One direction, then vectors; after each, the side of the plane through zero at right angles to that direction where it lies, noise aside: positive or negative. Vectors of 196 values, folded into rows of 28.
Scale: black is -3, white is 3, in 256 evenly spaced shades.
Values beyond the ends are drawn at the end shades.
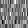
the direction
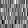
positive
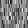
positive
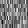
positive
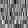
negative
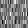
positive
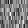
positive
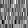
positive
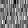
negative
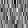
negative
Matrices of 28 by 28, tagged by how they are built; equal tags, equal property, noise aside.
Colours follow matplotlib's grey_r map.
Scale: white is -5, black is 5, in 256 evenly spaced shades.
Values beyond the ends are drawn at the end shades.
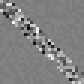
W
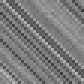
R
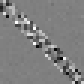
W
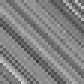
R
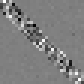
W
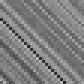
R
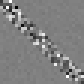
W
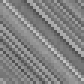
R
